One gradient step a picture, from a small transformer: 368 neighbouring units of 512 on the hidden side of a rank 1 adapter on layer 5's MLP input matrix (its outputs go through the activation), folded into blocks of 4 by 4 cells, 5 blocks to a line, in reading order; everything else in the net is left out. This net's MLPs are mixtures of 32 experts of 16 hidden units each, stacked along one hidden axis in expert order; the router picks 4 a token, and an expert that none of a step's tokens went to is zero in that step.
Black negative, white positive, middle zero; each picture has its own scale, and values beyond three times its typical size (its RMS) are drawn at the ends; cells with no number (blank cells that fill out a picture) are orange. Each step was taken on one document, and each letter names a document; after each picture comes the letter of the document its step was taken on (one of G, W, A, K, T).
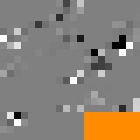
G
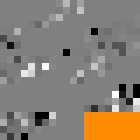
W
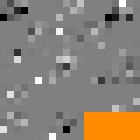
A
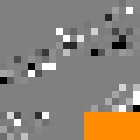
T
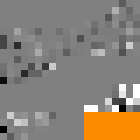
T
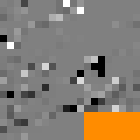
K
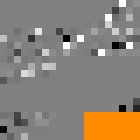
T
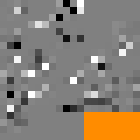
K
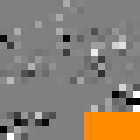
W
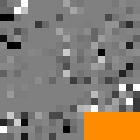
A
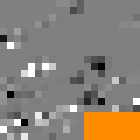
K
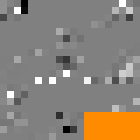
A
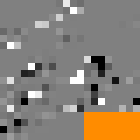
K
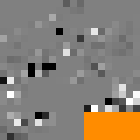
W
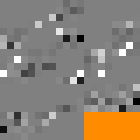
G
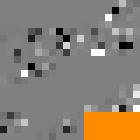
T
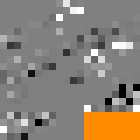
W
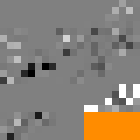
W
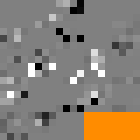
K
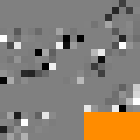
T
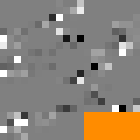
G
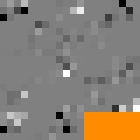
A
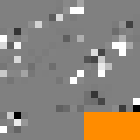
G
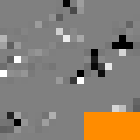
G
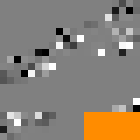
T
